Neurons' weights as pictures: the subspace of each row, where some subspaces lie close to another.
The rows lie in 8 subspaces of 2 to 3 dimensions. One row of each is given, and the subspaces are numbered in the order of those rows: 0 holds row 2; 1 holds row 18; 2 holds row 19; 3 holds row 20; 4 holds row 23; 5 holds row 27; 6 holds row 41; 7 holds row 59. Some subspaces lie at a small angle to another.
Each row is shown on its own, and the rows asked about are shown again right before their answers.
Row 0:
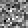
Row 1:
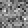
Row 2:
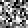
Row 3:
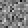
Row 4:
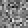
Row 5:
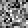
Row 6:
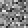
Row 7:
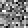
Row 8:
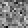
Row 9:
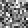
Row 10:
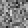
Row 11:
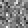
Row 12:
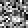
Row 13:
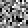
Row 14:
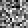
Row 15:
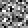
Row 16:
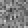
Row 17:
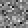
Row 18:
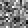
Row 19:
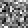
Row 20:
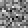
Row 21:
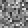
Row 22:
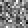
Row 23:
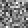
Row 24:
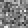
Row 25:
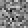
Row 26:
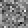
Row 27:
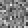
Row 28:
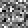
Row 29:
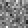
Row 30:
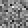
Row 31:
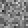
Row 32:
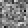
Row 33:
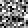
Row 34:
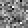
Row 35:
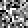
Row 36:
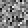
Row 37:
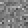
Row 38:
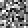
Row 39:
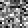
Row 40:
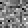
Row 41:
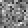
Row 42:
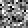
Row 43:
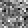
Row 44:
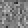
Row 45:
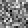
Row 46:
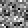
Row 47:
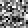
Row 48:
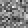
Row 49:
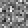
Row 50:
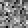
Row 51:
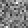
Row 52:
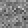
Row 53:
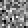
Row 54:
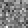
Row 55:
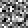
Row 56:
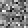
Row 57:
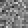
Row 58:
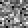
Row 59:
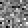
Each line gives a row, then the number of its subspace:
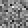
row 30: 5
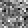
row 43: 7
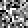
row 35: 5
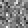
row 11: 0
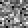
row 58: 7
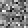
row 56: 3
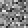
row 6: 3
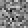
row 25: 3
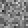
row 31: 3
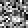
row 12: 1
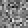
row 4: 5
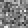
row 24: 6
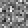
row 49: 2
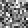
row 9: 4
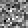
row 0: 4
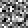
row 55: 2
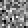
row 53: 5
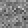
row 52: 7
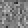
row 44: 0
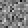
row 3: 0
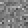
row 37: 7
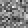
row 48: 1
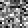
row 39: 7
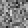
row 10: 4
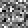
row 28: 2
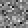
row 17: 6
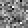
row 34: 6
